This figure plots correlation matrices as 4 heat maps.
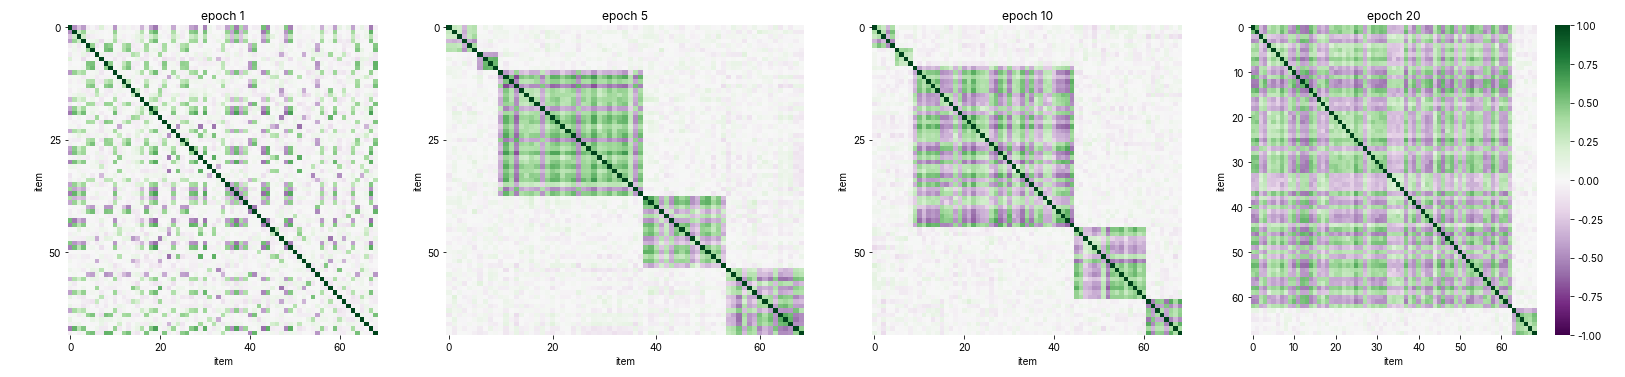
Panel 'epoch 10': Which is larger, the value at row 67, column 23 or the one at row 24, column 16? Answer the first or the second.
the first
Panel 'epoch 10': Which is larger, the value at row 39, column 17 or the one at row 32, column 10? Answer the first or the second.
the second
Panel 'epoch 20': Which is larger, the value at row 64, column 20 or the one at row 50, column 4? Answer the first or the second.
the second
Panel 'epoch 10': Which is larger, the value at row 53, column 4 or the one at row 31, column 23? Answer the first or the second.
the second
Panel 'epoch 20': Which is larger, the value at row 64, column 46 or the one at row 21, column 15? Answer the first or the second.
the second
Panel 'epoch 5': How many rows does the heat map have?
69
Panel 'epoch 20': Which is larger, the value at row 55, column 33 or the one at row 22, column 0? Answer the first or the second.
the second
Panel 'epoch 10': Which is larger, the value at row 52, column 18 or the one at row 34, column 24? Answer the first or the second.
the first
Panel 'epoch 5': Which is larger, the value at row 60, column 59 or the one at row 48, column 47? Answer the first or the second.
the second
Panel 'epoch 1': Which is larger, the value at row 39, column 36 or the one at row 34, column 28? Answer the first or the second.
the second
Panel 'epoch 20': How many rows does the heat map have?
69
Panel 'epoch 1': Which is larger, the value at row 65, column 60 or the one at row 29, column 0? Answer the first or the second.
the first
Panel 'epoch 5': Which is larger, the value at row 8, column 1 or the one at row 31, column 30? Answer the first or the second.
the second
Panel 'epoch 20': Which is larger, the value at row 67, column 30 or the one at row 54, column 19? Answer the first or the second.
the second
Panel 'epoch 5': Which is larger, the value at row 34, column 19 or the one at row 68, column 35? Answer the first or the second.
the first
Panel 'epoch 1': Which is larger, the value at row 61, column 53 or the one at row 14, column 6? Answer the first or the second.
the second
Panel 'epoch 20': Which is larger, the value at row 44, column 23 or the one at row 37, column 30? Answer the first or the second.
the second
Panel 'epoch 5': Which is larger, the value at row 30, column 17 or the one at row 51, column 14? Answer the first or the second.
the first
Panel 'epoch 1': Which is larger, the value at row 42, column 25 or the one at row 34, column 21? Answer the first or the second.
the second
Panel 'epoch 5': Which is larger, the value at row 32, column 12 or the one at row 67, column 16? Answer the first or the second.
the first
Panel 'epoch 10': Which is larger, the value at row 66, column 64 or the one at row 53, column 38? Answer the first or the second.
the first
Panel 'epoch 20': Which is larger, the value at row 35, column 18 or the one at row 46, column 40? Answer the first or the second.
the first
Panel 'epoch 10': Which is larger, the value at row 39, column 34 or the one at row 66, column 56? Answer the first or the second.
the second
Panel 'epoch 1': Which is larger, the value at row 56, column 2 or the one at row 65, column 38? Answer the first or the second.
the first
